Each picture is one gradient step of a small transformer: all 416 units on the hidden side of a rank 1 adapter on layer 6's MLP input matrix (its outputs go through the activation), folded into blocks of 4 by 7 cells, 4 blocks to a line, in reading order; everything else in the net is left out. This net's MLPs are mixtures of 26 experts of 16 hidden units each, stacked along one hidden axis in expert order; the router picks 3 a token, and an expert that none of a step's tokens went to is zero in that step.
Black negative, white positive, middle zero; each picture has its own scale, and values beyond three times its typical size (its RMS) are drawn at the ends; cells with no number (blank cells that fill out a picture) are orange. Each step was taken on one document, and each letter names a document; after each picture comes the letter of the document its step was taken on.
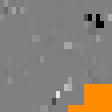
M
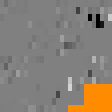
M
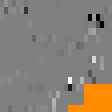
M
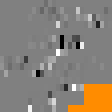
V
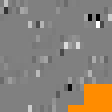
M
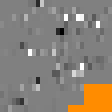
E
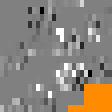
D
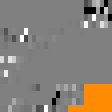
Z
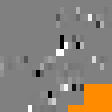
V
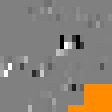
V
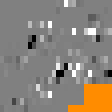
D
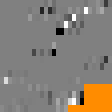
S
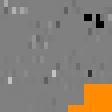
M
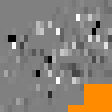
D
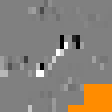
V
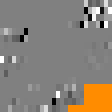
Z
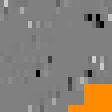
M
